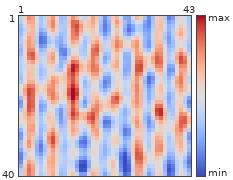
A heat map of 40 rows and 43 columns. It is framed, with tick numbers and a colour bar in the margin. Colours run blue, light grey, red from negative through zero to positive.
Ninth with the lowest average: bottom middle. Average level on the scale: 50%. Lone odd cells: none. Stripes: upright, repeating 8 times. Ninth with the highest average: middle left.
